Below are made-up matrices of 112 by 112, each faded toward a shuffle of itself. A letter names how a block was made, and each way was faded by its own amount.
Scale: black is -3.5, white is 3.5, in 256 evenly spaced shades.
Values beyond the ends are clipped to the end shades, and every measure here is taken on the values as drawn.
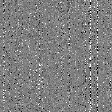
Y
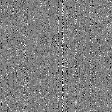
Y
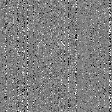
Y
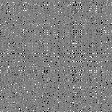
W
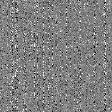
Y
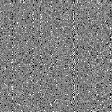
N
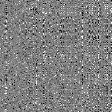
N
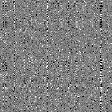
N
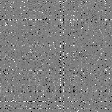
W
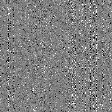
Y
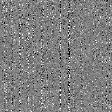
Y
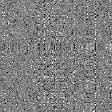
N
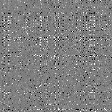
W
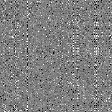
N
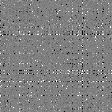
W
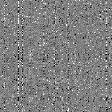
N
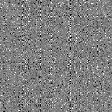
N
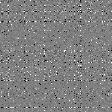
W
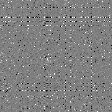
W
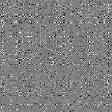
W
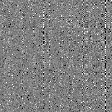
N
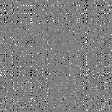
W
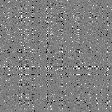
W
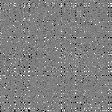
W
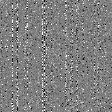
Y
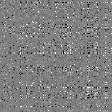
W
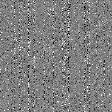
Y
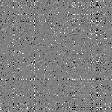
W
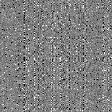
N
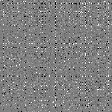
W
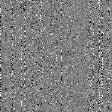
Y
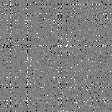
W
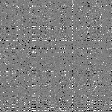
W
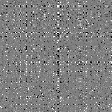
W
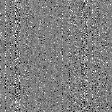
Y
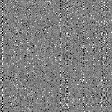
N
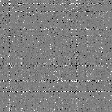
W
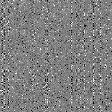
N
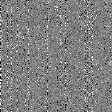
Y
